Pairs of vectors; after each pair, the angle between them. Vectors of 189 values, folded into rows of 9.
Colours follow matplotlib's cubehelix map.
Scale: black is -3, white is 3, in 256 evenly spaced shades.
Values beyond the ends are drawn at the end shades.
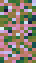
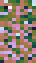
nearly parallel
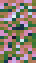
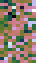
partly opposed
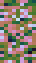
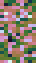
nearly parallel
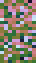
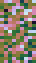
partly aligned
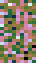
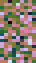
partly aligned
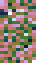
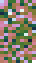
nearly parallel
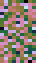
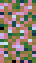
partly aligned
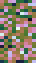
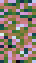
nearly parallel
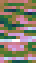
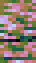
nearly opposite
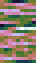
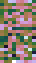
partly opposed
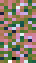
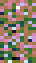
nearly parallel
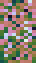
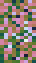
nearly parallel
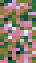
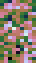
nearly parallel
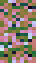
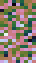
partly aligned
